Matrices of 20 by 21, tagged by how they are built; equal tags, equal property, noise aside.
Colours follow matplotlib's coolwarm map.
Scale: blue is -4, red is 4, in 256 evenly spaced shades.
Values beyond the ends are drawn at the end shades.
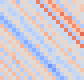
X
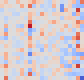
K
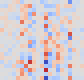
K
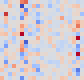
K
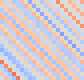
X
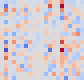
K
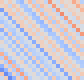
X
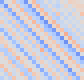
X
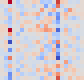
K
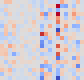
K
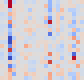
K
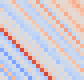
X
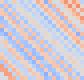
X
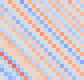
X
